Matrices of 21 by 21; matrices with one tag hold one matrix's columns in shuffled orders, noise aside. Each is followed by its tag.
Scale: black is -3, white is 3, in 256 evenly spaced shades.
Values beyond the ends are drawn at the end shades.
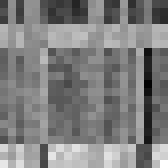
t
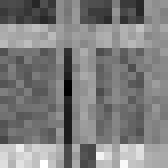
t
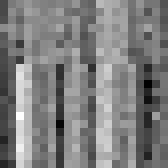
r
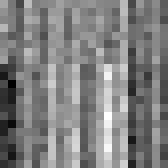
r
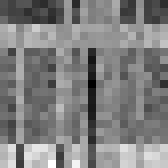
t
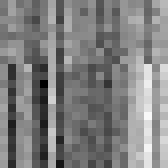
r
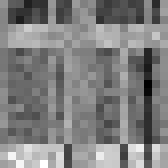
t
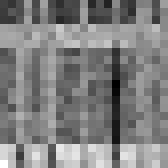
t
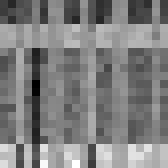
t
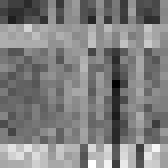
t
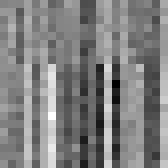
r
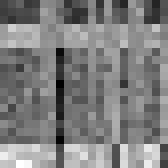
t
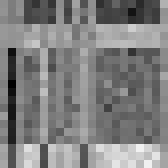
t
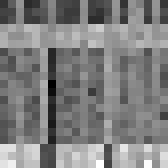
t
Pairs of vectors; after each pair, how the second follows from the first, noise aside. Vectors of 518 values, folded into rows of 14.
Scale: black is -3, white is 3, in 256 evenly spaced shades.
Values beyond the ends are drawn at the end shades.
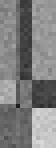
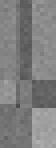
shrunk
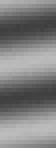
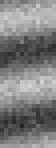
reversed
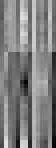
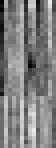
reversed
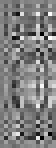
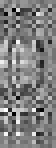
reversed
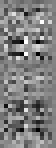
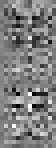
reversed
